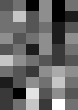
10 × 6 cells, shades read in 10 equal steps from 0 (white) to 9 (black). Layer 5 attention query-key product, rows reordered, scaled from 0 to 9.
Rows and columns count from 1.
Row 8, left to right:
8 6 4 5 2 5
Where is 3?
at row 7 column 5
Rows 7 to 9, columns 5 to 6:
3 4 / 2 5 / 4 6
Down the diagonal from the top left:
6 2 6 4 7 6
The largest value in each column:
8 9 9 7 9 8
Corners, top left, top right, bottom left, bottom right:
6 5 7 5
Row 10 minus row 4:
3 -1 -3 3 -8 1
